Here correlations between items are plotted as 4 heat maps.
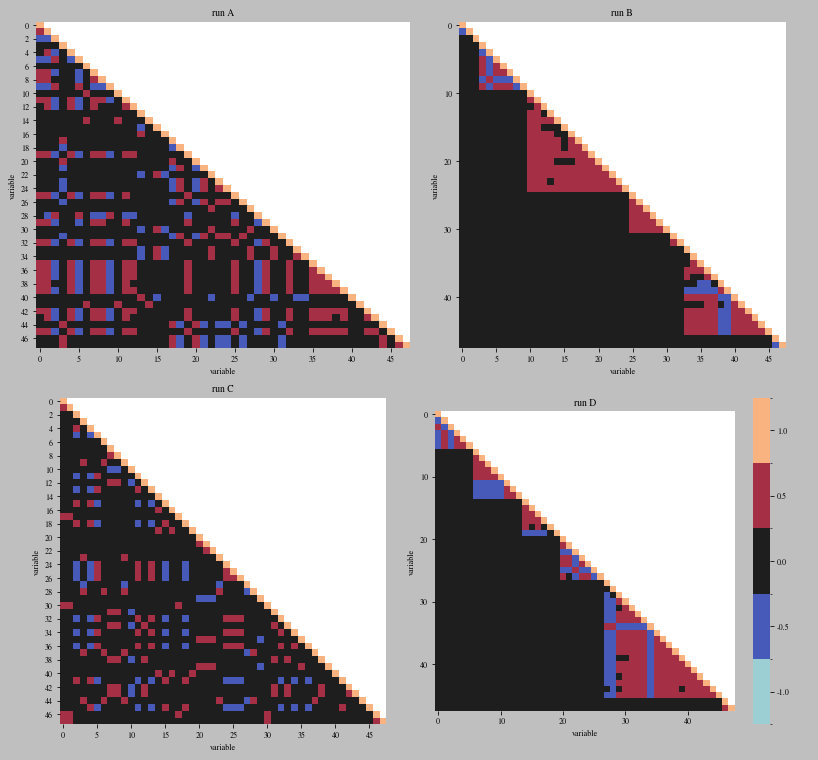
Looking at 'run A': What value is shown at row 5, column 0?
-0.5
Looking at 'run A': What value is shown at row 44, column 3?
0.5
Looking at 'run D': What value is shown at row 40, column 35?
0.5
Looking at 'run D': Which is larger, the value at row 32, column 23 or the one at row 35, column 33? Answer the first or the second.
the second
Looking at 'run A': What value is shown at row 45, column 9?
-0.5
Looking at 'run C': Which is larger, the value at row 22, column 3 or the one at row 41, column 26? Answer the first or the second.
the first
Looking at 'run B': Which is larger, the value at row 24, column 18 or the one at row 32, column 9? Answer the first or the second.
the first
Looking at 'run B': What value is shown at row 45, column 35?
0.5
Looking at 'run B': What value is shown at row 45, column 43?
0.5
